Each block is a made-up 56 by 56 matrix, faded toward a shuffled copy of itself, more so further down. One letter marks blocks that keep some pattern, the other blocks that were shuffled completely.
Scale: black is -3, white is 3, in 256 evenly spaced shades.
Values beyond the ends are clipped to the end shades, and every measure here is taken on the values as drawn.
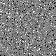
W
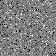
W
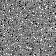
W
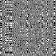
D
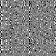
D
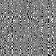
D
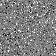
W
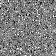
W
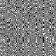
D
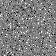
W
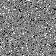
W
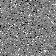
W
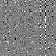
D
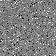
W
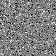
W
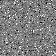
W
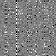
D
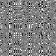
D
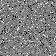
W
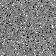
W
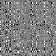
D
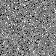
W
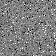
W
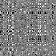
D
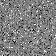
W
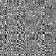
D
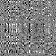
D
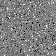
W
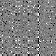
D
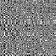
D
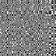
D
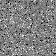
W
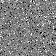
W
